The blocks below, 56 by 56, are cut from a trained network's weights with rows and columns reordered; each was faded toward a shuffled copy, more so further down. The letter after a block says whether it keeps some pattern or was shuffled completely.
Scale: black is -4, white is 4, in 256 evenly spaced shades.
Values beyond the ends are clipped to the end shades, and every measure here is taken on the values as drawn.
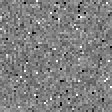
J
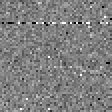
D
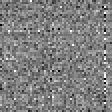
D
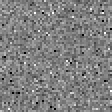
J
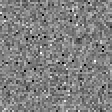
J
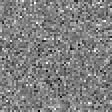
J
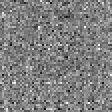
D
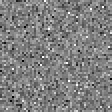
J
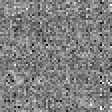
D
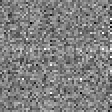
D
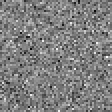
J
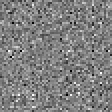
D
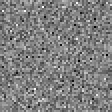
J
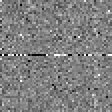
D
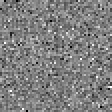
J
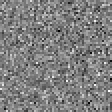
J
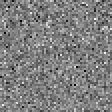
J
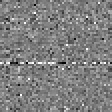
D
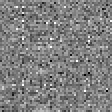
D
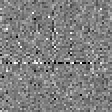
D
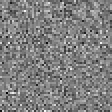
D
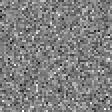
J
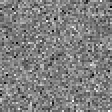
J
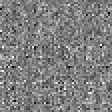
D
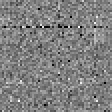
D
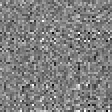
D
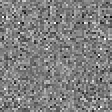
D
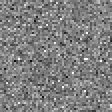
J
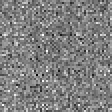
D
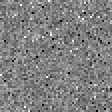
J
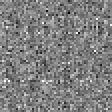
D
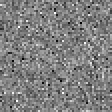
J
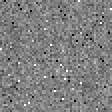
J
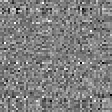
D
